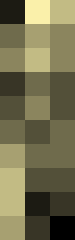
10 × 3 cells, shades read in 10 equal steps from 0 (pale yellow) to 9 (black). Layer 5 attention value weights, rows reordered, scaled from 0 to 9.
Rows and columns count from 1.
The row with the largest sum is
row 10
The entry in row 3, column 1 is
4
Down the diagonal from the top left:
8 3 4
